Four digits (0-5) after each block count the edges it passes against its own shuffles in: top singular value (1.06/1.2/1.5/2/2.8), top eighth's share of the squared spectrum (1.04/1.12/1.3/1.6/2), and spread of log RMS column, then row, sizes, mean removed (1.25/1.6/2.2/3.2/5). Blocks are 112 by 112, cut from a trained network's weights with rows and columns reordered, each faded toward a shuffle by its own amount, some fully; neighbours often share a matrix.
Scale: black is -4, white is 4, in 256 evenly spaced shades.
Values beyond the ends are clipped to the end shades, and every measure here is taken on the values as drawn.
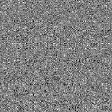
3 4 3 3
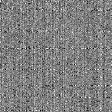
4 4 1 3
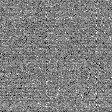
3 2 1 0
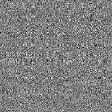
4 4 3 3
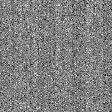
3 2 0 2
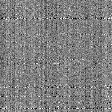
4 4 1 3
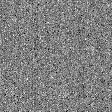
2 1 0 0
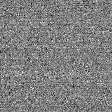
2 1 0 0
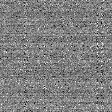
3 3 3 0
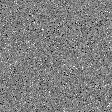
0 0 0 0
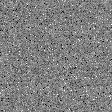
0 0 0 0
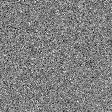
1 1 0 0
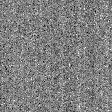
2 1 0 0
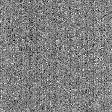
3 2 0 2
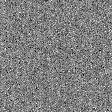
1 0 0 0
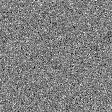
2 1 0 0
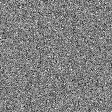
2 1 0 0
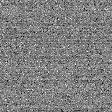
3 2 1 0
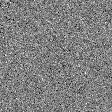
0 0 0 0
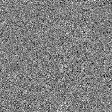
3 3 2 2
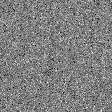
0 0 0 0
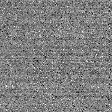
3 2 2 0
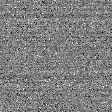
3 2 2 0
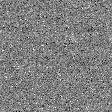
1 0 0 0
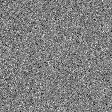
0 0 0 0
